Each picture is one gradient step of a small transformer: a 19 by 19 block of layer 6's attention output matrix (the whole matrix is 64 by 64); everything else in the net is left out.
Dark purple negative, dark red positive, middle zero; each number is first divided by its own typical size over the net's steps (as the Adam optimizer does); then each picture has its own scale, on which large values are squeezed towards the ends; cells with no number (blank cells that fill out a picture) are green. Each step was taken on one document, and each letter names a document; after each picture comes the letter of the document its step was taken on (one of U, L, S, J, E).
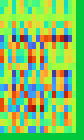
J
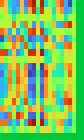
J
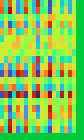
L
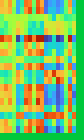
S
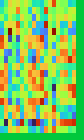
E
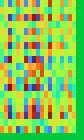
L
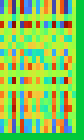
J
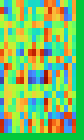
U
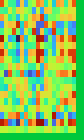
E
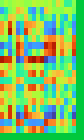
S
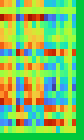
S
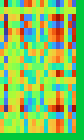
U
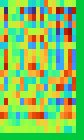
U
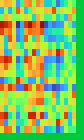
S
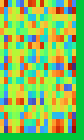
U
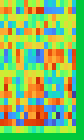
S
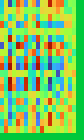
L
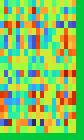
E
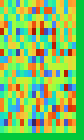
E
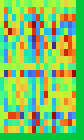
E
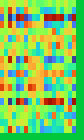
S
